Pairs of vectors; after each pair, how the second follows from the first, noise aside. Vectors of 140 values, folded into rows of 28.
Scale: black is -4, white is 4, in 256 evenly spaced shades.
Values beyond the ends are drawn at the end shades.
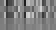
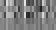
negated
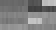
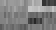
negated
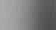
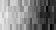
scaled up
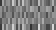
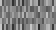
negated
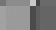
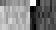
scaled up
